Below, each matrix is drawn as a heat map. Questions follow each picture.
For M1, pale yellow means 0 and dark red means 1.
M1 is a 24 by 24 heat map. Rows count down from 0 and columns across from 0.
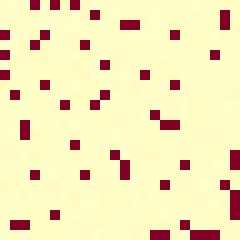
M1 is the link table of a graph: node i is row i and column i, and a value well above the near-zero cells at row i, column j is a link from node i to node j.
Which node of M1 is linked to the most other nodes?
node 23
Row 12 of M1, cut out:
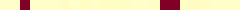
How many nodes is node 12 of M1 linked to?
3
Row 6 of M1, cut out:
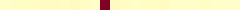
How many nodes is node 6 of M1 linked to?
1
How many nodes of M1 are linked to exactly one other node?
6
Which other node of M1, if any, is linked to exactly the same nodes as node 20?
node 19
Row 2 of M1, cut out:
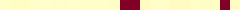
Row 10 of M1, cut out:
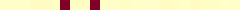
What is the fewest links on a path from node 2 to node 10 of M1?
4
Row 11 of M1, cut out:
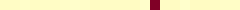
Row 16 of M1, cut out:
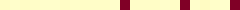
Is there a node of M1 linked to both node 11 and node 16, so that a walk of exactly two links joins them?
no
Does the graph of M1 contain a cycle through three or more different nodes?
yes
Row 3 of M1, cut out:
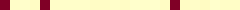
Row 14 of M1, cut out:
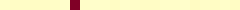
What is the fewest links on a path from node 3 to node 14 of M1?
3
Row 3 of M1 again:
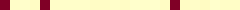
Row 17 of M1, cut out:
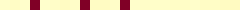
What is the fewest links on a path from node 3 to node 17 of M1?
1
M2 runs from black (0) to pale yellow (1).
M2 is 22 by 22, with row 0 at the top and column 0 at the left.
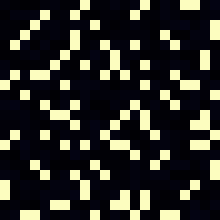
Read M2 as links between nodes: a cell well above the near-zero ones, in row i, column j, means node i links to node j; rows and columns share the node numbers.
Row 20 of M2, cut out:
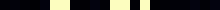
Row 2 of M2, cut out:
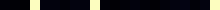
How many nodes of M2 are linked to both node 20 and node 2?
0
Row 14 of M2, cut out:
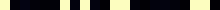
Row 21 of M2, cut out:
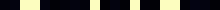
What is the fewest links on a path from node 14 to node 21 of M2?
4
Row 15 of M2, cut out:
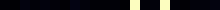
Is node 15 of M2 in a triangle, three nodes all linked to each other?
no
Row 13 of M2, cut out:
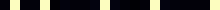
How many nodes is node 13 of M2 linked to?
5
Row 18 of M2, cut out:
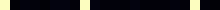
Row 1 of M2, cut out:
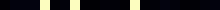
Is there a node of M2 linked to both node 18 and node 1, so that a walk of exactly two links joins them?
no
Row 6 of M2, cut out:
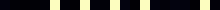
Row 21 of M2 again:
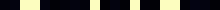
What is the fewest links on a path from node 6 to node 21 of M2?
5
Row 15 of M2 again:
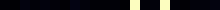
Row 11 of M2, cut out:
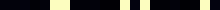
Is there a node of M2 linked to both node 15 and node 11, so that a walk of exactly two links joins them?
no
